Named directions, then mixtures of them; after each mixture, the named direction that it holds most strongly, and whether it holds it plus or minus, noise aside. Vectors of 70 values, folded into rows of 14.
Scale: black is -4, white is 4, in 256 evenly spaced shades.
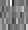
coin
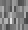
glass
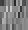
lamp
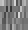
lamp, minus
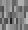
glass, minus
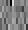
coin, minus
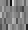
coin, minus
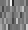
coin, plus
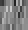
lamp, plus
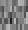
glass, minus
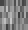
lamp, plus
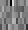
coin, minus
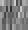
lamp, minus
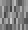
glass, plus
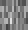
glass, plus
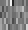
coin, plus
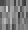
lamp, plus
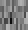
glass, minus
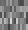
glass, plus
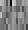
coin, minus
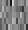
coin, minus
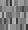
coin, minus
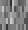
glass, plus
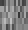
lamp, plus
